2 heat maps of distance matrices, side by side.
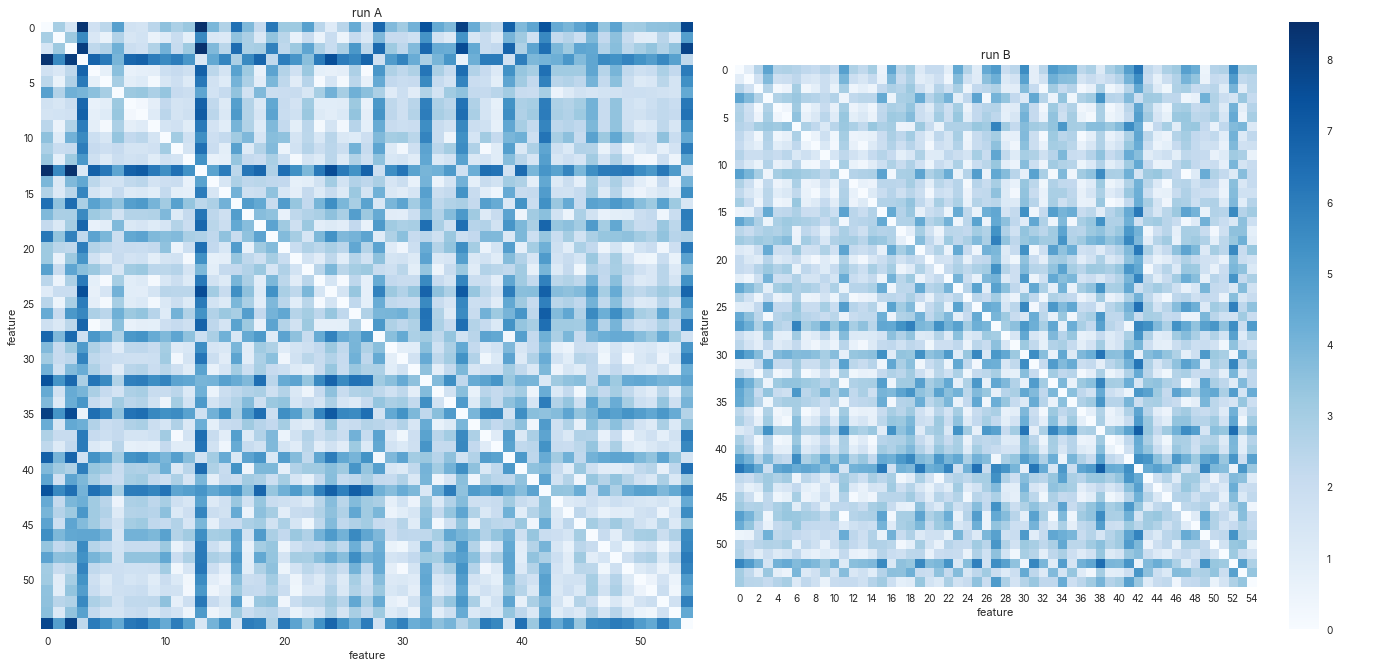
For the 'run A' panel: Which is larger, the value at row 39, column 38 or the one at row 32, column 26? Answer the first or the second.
the second
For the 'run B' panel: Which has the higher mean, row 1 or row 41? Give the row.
41
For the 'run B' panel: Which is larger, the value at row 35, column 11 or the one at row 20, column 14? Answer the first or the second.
the second
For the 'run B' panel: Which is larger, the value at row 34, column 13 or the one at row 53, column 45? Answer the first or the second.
the first
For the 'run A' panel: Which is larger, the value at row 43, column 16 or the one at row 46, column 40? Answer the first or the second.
the first
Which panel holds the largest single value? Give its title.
run A
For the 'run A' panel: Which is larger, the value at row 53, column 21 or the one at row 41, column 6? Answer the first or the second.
the second
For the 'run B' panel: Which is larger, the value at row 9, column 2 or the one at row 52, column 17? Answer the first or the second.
the second
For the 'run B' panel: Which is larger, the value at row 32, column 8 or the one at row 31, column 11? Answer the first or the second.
the second
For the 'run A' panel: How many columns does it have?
55
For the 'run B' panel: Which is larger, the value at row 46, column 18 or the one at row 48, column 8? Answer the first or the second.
the second
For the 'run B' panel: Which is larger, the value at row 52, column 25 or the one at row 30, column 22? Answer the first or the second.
the first
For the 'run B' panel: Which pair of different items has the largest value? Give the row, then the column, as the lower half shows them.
42, 38
